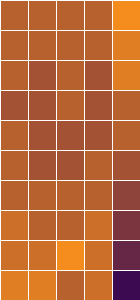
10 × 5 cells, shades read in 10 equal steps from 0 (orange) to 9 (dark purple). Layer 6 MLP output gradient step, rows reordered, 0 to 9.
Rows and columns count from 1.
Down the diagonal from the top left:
3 3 3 4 3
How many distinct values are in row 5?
2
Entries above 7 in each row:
0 0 0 0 0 0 0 0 0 1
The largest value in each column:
4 4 4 4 9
